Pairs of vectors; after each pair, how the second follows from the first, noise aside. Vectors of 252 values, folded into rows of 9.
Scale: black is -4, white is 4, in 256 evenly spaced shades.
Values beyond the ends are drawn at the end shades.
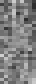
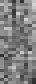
negated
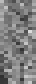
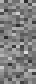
shuffled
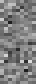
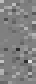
partly zeroed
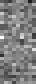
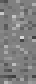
partly zeroed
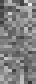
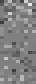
partly zeroed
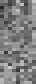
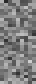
shuffled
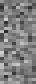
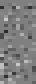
partly zeroed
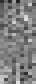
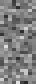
shuffled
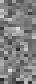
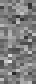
shuffled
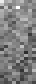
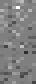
partly zeroed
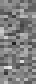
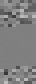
partly zeroed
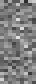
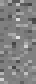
partly zeroed
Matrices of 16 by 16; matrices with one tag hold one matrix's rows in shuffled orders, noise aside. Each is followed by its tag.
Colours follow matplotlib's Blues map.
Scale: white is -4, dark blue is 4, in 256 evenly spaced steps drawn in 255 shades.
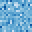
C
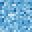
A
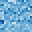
A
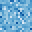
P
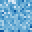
A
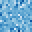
P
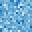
P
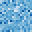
C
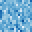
P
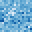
A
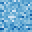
A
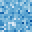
A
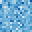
P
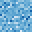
C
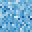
C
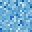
P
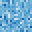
C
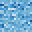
A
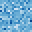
C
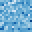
A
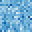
C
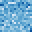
A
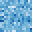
A
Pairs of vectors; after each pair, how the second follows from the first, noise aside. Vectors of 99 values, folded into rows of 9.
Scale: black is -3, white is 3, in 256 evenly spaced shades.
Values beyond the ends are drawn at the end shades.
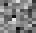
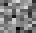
copied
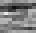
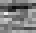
copied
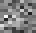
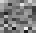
wrapped around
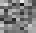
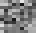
copied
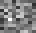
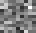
wrapped around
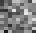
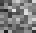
copied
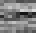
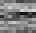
copied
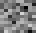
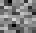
wrapped around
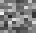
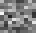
copied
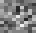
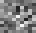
copied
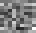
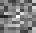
wrapped around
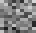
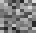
copied
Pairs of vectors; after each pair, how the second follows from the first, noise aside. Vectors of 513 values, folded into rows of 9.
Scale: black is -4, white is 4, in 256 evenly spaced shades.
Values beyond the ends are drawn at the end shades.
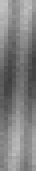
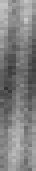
copied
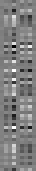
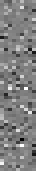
shuffled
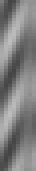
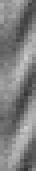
reversed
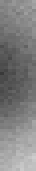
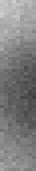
reversed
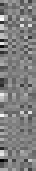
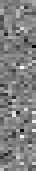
shuffled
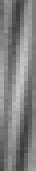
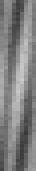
copied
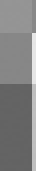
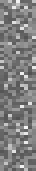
shuffled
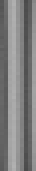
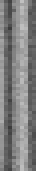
reversed
